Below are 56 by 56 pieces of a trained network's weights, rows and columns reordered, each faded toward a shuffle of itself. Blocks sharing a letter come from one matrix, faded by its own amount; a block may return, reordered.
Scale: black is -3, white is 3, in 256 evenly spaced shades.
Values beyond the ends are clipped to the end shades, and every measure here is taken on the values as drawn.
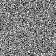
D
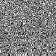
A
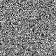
D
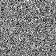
D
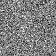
D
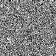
D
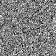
D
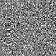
A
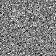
D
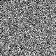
D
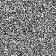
D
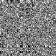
A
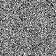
D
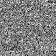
D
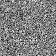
D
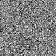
D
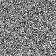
D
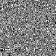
A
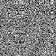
A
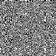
A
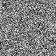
D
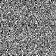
A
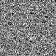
A
